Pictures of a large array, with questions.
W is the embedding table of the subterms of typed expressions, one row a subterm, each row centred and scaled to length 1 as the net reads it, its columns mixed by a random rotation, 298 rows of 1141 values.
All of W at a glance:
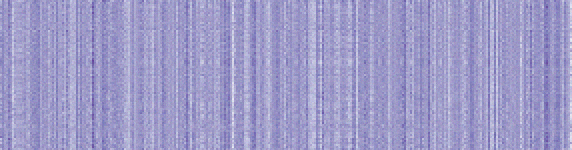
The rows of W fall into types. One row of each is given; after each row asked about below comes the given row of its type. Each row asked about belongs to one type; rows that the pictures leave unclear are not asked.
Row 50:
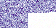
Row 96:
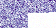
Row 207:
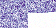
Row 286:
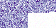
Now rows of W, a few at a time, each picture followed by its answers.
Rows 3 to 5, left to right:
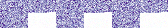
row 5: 286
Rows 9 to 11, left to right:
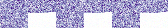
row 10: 96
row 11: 207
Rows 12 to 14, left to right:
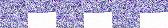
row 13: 207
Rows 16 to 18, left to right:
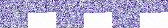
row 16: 207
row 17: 286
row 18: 96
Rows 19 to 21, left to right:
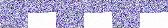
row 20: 286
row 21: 50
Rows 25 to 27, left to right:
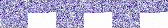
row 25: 96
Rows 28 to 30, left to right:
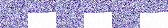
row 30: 50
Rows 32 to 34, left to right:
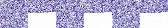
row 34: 96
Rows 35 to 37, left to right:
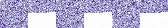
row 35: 286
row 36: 50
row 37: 96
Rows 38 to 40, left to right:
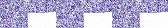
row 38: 96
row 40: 96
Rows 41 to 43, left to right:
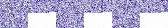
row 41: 286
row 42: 207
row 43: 96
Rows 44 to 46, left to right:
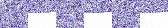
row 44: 50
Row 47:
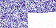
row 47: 207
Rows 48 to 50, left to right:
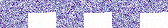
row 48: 50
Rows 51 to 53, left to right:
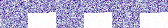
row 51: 96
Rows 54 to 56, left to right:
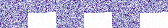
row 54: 286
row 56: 50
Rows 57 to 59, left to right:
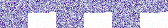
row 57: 286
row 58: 286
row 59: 207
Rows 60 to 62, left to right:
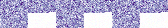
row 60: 96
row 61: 96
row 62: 96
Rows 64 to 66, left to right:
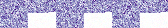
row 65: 286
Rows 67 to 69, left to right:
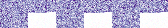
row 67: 207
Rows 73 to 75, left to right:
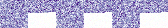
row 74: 96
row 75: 286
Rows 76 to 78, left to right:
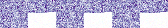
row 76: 207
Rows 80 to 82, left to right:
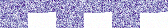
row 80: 207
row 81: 96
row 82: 207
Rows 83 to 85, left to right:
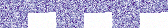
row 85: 96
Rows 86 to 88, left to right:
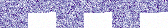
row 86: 50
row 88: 207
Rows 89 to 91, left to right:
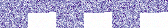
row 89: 286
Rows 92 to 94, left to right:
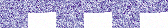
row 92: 50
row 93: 207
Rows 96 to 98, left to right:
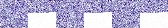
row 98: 50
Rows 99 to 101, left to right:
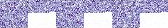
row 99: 286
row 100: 50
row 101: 286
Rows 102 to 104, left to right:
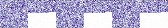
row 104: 96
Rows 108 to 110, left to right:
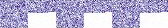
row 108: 207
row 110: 286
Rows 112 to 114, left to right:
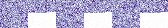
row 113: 50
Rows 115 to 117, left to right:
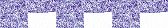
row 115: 207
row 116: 207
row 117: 207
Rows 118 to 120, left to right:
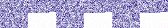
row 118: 286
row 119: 286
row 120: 207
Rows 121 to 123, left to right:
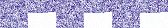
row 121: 207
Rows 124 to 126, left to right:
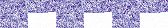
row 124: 207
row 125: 207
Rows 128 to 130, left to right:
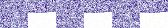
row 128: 207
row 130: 207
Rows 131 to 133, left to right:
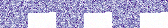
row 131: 286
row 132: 286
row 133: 96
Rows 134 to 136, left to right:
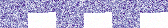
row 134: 207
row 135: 96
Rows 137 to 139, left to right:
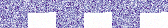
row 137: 96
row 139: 286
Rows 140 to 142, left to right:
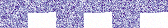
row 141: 96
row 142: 50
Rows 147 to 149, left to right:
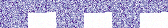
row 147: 207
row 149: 286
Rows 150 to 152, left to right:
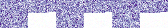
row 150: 286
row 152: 207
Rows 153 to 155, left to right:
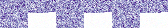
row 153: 207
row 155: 96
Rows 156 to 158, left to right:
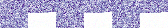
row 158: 286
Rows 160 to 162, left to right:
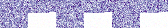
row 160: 286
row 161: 207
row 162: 207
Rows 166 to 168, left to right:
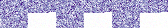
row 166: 96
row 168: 286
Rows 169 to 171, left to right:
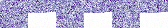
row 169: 50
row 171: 207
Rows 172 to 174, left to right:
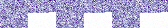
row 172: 96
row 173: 286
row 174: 96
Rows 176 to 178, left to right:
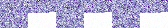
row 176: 286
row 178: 96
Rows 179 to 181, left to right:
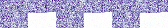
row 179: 207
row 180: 96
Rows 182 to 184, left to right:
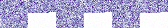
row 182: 96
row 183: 96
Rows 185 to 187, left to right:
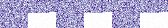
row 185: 286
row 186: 207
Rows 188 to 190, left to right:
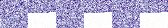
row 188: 96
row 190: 286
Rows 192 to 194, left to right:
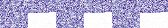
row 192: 286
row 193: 286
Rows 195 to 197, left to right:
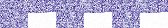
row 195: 50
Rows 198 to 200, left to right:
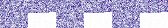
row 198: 286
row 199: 207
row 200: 286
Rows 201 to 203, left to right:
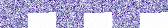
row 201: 96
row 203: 96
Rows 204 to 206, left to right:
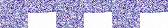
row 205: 286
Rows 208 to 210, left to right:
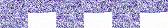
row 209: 207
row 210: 207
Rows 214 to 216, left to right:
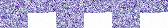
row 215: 50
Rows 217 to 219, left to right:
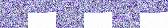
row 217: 207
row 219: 207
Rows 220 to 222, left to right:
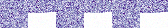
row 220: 50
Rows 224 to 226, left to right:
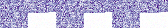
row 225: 286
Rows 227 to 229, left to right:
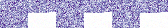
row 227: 286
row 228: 207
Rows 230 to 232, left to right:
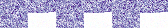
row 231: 207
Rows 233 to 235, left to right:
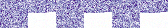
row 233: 286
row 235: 207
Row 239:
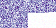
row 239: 96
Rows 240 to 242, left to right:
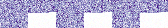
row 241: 207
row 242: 207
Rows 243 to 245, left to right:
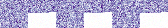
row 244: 207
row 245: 286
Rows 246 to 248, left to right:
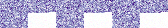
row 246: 286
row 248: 96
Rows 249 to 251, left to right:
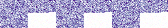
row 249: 96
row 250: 96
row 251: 286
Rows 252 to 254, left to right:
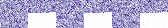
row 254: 50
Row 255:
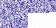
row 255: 96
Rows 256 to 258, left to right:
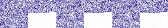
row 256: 286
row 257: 207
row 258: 207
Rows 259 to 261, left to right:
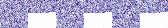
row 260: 96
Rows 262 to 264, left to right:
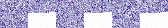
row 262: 286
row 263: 207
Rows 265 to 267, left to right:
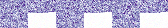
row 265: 207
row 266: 50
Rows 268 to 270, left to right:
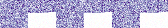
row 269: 96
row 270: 207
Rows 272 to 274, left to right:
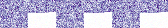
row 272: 96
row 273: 207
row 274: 207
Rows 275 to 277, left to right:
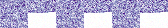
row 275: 207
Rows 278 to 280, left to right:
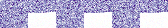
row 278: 50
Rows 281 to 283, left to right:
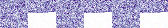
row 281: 207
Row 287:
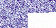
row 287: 96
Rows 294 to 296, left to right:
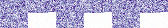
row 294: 207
